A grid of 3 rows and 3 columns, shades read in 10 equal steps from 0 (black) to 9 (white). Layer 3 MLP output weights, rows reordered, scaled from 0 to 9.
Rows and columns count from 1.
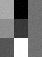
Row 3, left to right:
3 9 4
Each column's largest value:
6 9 4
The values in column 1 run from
3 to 6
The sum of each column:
14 11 12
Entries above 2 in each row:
2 2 3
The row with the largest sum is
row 3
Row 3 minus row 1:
-3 9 0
